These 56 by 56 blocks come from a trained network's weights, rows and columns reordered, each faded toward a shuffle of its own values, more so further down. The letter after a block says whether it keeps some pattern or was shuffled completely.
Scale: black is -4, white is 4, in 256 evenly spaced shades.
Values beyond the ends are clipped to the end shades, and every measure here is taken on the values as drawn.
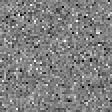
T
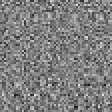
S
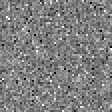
T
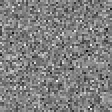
T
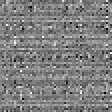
S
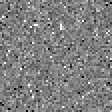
T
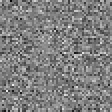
S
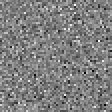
T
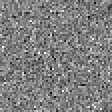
T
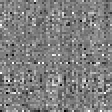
S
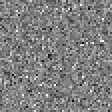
T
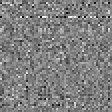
S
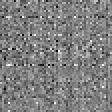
S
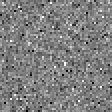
T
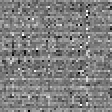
S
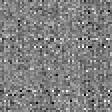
S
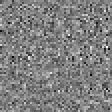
S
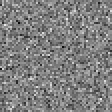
T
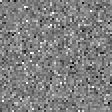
T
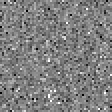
T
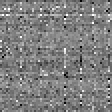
S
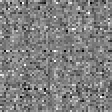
S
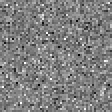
T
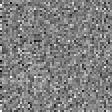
S
